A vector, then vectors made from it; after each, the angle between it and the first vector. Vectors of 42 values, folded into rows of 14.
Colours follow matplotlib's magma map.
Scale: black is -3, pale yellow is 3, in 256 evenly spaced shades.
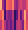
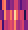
nearly opposite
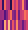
orthogonal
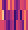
nearly parallel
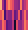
nearly parallel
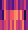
nearly opposite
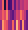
orthogonal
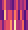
nearly opposite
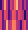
partly opposed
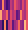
orthogonal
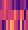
partly opposed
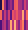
partly opposed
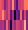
partly aligned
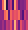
partly opposed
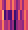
nearly parallel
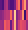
partly opposed
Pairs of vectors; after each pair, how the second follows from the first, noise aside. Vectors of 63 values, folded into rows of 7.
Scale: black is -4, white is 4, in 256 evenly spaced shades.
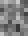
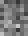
sign-scrambled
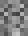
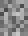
sign-scrambled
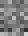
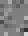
partly zeroed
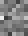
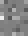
partly zeroed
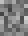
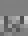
partly zeroed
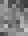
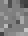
partly zeroed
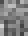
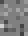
partly zeroed
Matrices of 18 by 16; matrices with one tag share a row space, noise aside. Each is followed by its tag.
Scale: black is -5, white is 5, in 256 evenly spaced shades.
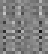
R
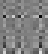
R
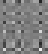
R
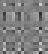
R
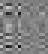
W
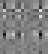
R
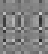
R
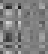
W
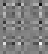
R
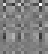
R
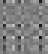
R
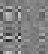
W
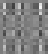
R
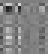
W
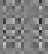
R
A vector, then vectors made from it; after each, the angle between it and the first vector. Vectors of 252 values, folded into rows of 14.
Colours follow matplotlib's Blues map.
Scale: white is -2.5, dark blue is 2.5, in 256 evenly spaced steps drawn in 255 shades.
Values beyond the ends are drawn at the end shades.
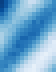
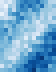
nearly opposite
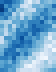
nearly parallel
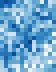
partly aligned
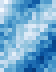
nearly opposite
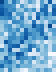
partly aligned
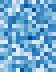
orthogonal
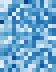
orthogonal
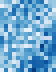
partly opposed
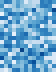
orthogonal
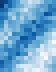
nearly parallel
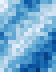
nearly opposite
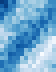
nearly parallel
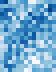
partly aligned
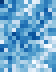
partly aligned
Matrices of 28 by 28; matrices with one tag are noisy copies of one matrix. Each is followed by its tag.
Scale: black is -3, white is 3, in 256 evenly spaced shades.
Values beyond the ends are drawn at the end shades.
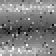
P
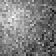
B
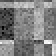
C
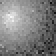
B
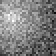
B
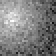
B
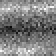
P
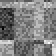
C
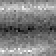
P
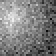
B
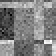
C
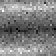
P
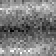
P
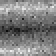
P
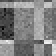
C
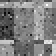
C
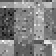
C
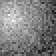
B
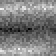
P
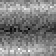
P
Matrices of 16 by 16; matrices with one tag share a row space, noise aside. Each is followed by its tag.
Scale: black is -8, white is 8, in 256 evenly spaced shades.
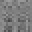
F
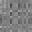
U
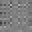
U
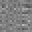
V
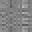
V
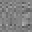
V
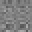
F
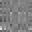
U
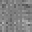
V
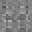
F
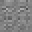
F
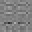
F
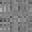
U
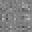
V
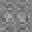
F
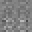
F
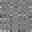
U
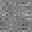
V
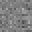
V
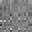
U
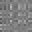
U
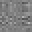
V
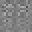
F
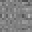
V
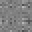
V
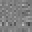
V
